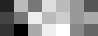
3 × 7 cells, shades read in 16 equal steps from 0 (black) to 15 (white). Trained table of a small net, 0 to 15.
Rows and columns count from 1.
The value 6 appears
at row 3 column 7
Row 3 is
3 0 10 14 15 8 6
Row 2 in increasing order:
4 7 9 10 11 12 14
